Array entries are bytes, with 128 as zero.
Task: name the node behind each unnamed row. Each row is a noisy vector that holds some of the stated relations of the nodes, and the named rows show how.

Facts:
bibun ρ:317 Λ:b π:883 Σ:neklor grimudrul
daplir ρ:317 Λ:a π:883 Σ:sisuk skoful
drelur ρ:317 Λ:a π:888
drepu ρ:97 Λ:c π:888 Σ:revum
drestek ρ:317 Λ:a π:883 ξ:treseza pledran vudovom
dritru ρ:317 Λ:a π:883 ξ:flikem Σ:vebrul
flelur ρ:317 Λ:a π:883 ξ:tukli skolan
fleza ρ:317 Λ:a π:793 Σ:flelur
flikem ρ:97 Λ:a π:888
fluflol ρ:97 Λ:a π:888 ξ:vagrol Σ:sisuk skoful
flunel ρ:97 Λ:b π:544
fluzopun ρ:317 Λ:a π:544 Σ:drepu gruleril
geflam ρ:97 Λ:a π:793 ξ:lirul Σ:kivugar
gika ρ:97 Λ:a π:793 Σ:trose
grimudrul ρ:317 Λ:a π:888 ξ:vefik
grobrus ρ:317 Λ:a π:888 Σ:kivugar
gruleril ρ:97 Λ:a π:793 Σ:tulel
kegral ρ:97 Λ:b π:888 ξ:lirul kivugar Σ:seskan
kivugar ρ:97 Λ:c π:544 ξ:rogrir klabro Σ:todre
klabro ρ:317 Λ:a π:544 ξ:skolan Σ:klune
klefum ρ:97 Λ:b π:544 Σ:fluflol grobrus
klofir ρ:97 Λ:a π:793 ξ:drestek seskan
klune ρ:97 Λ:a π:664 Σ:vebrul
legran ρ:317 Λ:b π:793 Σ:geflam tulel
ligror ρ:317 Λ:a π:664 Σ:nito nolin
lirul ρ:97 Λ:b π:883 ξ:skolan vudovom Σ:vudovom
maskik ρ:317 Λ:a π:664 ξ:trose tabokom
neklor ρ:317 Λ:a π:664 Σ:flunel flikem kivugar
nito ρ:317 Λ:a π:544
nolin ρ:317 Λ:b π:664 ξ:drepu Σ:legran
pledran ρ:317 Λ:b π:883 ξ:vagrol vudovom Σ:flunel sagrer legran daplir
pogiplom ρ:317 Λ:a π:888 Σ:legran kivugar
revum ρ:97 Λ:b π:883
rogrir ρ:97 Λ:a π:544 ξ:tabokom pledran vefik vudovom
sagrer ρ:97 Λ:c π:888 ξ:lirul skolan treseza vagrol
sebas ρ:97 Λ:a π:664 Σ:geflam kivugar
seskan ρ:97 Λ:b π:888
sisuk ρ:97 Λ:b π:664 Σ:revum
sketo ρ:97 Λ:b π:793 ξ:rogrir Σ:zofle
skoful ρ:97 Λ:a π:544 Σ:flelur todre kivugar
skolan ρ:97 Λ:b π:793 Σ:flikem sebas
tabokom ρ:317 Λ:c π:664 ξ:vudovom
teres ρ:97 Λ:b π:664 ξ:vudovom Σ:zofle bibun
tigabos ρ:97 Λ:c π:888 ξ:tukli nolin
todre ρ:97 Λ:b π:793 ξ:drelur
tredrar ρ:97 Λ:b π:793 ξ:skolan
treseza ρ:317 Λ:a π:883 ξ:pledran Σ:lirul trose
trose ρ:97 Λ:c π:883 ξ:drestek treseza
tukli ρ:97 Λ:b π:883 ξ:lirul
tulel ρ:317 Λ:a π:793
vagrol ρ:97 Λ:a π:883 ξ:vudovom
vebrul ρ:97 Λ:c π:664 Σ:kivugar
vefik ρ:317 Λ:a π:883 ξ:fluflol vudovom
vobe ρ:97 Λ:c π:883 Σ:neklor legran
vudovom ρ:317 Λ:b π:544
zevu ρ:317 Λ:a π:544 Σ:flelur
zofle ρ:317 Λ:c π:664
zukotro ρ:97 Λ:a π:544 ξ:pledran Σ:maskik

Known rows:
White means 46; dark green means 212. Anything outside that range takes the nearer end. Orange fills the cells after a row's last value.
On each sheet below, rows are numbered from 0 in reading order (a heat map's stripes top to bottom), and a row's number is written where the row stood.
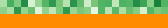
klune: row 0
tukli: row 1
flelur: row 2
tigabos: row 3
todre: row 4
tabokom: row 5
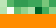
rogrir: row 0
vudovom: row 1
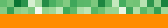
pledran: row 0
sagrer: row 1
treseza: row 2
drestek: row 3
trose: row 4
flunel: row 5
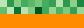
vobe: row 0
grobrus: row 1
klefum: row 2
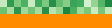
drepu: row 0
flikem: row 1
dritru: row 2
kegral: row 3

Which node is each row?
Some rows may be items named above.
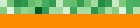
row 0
fluflol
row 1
pogiplom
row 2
klofir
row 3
grimudrul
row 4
tigabos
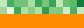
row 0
trose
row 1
vebrul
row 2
sketo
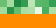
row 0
grimudrul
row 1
zukotro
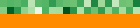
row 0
daplir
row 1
zukotro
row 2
drelur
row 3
revum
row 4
skolan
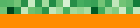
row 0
bibun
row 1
seskan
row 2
klabro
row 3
vudovom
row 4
sketo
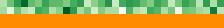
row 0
teres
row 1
treseza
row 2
pogiplom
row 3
tredrar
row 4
vagrol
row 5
treseza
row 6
kivugar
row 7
gika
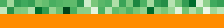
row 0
maskik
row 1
zofle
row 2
legran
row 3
tigabos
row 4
sisuk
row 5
nolin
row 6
teres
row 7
lirul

